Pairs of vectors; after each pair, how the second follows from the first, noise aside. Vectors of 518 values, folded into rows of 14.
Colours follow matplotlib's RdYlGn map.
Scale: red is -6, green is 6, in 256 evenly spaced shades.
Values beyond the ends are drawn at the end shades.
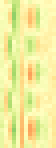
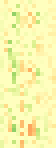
partly zeroed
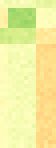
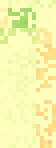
partly zeroed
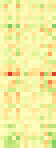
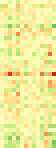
copied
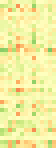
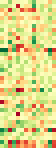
scaled up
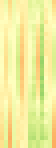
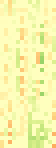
partly zeroed
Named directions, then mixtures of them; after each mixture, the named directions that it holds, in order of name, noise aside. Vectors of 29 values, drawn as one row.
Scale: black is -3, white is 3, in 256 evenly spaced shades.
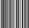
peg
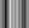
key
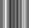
key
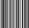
peg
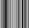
key, peg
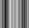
key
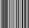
key, peg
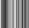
key, peg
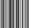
key, peg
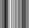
key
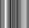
key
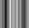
key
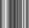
key, peg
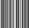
peg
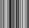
key, peg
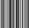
key, peg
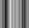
key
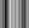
key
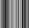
key, peg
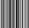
key, peg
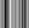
key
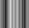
key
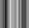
key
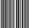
peg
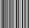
peg
